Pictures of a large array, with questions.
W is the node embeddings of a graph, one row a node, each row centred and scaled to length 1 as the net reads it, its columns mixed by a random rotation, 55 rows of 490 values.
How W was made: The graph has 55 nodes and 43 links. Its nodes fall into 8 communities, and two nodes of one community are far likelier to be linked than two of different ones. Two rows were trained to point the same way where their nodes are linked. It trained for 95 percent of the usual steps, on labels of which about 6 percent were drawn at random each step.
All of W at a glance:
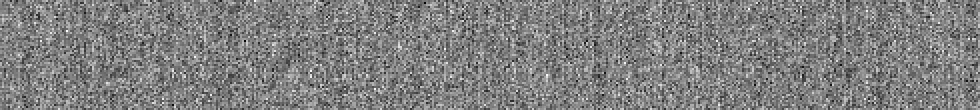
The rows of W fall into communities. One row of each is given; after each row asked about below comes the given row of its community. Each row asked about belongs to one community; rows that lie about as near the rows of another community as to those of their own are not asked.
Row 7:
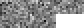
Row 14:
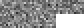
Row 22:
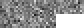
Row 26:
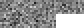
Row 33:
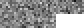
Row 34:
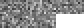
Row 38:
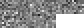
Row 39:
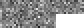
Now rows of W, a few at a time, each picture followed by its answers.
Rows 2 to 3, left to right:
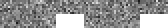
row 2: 34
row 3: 38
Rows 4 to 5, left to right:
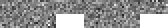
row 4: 7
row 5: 38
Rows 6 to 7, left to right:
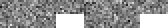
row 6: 7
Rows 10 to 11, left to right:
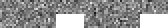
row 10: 39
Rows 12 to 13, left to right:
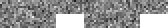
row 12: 33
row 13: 26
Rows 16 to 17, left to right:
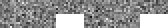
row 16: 33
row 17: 39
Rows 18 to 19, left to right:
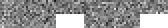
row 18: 38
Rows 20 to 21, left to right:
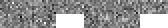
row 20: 26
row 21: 22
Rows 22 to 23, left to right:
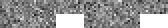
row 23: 7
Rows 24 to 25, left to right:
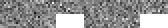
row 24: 34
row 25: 22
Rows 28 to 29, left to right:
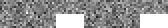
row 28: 34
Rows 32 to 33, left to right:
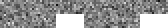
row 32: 14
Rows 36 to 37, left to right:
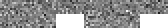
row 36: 14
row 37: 38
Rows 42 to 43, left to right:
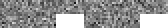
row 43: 7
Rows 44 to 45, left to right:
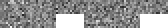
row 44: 33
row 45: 39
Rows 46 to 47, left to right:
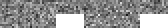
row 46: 26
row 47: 38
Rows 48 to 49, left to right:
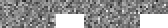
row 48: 22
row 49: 26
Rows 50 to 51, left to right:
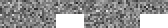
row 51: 26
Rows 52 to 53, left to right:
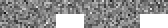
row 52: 7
